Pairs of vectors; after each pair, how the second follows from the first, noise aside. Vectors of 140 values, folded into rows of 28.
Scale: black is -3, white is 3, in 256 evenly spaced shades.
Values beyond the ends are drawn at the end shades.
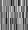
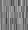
shrunk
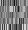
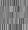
shrunk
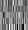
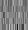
shrunk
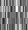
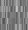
shrunk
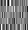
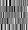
negated
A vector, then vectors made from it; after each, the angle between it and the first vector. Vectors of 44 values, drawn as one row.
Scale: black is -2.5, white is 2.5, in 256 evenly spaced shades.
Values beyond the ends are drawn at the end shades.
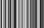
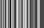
nearly parallel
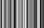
nearly parallel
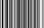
partly opposed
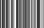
nearly opposite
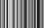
partly opposed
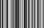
partly opposed
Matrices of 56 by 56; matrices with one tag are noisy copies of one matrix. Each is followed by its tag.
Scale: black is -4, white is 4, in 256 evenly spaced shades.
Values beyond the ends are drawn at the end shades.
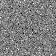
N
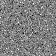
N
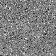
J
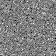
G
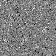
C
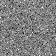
N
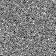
G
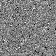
C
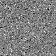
J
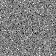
N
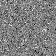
C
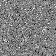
C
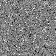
C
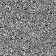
J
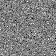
G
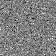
G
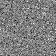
G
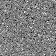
G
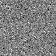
J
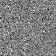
J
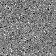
J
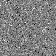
C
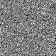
G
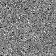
J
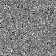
J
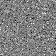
G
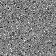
J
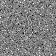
N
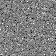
G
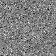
J
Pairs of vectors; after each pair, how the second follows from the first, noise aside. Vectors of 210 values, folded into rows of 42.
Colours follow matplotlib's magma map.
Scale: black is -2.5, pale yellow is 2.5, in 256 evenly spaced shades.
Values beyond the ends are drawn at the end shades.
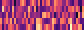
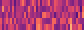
shrunk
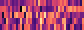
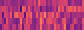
shrunk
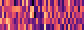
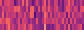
shrunk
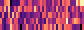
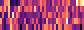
copied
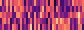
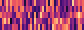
copied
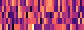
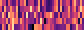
negated
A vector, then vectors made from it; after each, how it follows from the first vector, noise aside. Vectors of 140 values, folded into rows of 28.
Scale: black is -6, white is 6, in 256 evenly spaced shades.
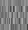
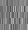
sign-scrambled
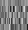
scaled up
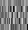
scaled up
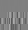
partly zeroed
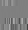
partly zeroed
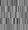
reversed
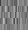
reversed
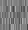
sign-scrambled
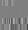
partly zeroed
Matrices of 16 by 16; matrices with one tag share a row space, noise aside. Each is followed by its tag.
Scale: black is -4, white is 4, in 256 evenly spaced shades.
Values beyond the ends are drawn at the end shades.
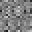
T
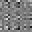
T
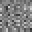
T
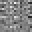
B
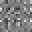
T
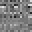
B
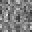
T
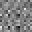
T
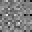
T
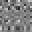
T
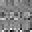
B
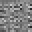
B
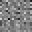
T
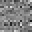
B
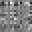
B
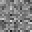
B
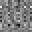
T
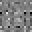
T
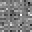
B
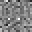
T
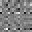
T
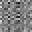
T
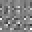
T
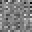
T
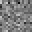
T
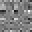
B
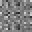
T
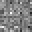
B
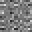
B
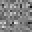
B
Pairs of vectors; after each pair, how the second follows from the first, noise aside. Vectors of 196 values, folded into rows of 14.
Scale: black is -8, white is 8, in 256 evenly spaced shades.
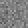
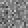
scaled up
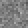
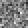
scaled up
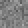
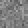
negated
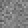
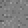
partly zeroed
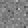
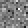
scaled up
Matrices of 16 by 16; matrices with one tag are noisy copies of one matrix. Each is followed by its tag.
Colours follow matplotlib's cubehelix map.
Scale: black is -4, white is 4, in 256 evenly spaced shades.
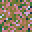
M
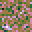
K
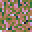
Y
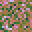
K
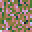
Y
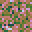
K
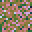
M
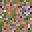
M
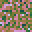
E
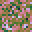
K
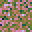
E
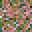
M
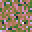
Y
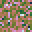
E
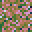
M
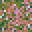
M
